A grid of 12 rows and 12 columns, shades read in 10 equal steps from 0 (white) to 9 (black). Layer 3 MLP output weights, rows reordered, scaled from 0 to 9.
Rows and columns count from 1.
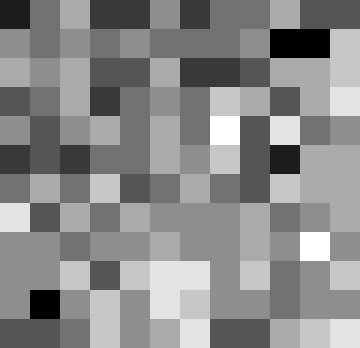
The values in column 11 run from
0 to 9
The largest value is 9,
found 3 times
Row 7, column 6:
5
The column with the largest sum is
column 2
